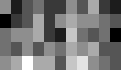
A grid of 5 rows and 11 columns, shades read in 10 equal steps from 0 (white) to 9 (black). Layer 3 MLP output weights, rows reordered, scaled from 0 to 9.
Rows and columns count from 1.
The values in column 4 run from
3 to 6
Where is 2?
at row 3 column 7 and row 5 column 7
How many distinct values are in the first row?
6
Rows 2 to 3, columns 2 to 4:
7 6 3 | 4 4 3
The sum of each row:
65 58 58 52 37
